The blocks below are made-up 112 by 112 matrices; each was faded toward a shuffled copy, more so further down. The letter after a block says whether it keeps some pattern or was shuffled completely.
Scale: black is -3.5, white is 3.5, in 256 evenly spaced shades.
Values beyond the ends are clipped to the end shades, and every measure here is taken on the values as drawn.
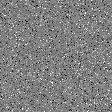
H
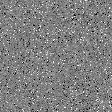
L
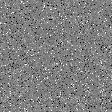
L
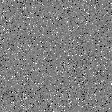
L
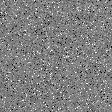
H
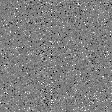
L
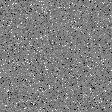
H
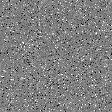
L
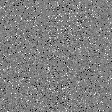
L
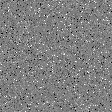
H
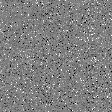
L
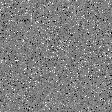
H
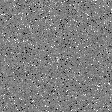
H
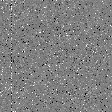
L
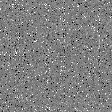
L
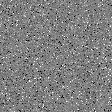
H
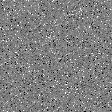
L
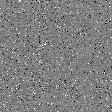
L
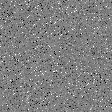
H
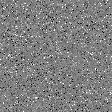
L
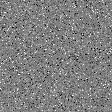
H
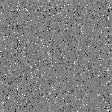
L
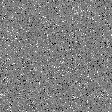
L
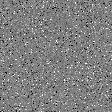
L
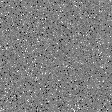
H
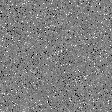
H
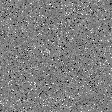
H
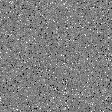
L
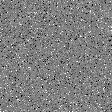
H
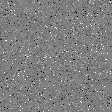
H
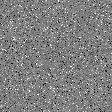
H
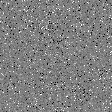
L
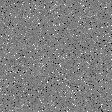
H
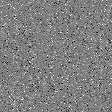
L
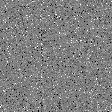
L
